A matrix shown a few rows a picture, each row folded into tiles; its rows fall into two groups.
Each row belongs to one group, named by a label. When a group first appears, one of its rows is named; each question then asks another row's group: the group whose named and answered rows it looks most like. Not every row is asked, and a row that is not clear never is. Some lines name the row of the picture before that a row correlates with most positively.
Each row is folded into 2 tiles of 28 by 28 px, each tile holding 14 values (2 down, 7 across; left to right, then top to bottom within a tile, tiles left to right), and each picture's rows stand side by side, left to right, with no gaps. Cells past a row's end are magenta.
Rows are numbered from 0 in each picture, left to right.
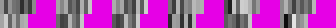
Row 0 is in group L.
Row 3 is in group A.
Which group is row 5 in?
L
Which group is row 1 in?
L
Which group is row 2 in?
L
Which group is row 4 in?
A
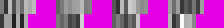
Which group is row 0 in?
A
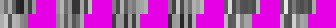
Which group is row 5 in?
L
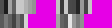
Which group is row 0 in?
A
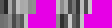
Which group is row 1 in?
L
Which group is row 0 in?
A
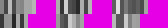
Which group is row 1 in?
L
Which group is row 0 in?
A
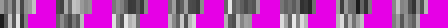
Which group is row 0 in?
A
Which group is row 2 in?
L
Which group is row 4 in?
L
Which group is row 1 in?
A
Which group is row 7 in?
L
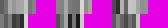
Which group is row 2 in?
A
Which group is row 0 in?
A
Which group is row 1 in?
A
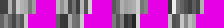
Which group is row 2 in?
A
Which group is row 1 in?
L
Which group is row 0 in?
A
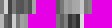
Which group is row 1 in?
A
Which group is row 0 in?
L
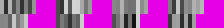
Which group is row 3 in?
A
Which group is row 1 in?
A
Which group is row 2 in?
A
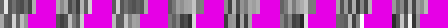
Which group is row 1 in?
L
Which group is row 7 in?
A
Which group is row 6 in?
L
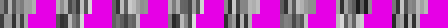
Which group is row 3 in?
L
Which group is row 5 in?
A
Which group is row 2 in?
A
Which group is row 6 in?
L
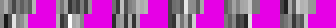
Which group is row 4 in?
A
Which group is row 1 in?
L
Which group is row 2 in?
A
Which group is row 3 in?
A
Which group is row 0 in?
L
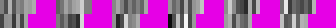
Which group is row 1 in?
A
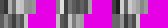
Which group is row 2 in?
A
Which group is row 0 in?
A
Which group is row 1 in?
L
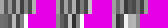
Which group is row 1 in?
L
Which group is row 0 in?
L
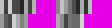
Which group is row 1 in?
L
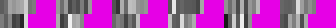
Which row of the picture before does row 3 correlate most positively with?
1
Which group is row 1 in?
L
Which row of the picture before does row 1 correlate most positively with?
0
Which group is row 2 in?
A
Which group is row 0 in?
A
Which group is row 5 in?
A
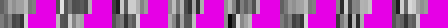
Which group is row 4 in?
L
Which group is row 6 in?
A
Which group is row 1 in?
L
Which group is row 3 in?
L
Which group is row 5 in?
A
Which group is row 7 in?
A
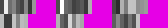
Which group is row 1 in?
L
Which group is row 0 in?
L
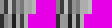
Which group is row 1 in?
A
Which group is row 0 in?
A
